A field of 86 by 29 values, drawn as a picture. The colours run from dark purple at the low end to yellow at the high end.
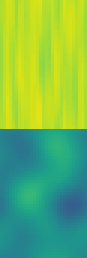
It is made of 2 by 1 panels. Panel 1,1: very high, streaked downward, faint in contrast. Panel 2,1: middling, smooth.
